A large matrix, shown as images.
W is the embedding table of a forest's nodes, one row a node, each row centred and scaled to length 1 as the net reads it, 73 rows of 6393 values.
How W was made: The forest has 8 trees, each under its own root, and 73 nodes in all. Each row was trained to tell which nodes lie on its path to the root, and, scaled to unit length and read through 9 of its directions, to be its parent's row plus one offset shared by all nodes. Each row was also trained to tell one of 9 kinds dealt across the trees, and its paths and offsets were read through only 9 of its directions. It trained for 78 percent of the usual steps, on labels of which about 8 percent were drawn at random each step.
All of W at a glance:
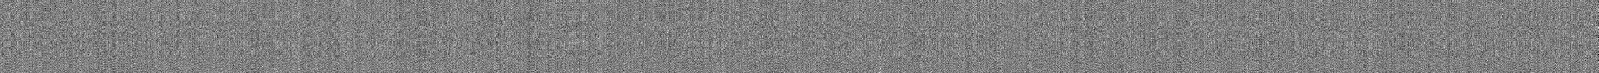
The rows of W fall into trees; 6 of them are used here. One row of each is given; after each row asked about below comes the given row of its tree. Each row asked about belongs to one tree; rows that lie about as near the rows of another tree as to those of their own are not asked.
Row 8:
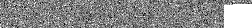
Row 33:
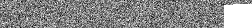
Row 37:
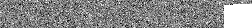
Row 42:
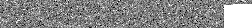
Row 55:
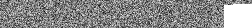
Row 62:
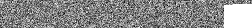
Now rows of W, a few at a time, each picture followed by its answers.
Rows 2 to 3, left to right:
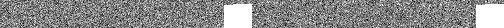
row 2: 33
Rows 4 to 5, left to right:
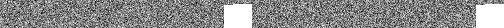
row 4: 42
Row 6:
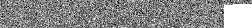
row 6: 8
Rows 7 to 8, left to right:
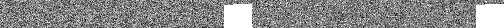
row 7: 37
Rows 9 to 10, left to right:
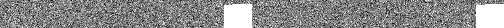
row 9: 62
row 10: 8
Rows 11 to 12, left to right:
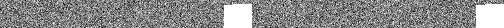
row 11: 37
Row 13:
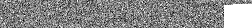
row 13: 42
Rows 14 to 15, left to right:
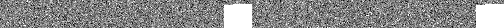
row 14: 8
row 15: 42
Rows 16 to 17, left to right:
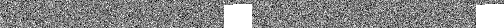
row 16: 42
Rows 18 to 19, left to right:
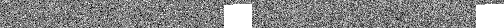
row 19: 8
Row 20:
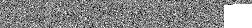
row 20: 42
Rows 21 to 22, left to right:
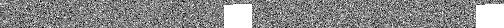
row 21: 33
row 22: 37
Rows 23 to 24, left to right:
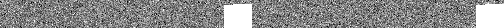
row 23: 33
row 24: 33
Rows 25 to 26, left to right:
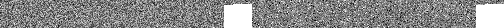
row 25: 33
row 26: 8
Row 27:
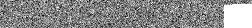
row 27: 8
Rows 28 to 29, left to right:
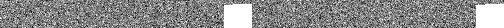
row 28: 62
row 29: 37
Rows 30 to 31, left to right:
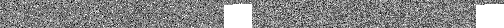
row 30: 8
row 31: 8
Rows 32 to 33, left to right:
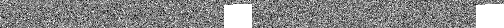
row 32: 42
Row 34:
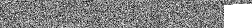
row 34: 42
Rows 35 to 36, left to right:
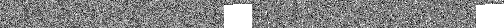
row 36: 42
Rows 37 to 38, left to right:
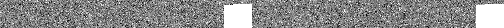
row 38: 8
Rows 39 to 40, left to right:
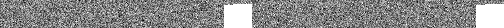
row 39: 37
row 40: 8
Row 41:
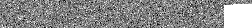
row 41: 42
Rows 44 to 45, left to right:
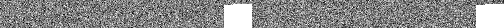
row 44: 42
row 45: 55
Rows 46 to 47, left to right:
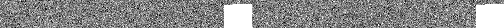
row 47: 8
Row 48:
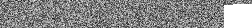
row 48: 55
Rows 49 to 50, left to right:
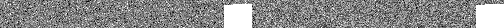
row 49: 42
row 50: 62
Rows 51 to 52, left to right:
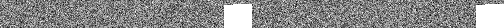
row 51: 33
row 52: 33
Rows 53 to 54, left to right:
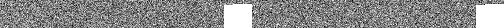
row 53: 62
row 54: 33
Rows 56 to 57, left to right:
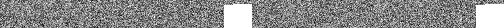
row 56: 55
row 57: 42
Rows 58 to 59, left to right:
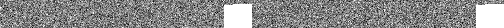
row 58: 8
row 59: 33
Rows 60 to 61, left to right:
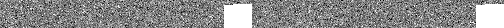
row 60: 37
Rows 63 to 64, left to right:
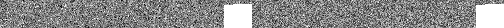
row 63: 8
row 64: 33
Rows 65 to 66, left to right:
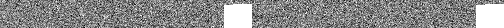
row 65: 62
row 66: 33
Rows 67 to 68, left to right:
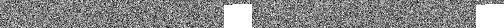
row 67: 62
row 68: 8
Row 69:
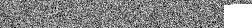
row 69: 42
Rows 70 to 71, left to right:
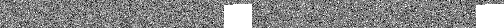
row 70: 37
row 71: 42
